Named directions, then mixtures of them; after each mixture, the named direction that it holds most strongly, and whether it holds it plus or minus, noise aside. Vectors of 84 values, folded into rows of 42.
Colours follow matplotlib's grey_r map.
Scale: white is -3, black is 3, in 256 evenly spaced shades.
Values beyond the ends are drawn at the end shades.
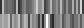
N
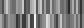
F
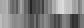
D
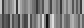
N, minus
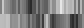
D, plus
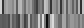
N, minus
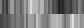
D, minus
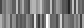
F, plus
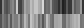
D, minus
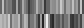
N, plus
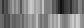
D, minus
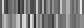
F, minus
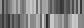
D, minus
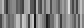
F, minus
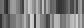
D, minus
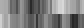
D, plus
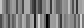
F, minus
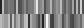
N, plus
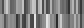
F, plus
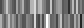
F, plus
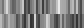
F, plus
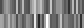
F, plus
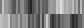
D, plus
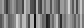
F, minus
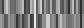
F, plus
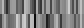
F, minus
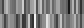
F, plus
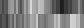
D, minus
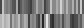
N, plus
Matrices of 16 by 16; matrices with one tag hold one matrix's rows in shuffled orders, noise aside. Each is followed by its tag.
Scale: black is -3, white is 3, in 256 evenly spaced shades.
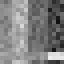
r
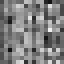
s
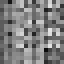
s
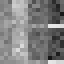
r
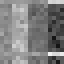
r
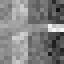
r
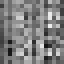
s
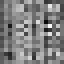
s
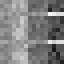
r
